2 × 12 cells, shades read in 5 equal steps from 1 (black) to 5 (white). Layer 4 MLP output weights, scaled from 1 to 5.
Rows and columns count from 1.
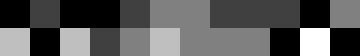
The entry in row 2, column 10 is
1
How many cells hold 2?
6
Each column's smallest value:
1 1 1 1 2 3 3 2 2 1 1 1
